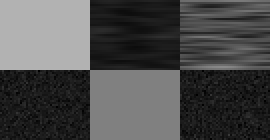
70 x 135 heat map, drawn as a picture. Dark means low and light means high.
The table splits into 2 rows of 3 panels. Panel 1,1: high, flat. Panel 1,2: very low, streaked across, faint in contrast. Panel 1,3: low, streaked across. Panel 2,1: very low, fine-grained, faint in contrast. Panel 2,2: middling, flat. Panel 2,3: very low, fine-grained, faint in contrast.
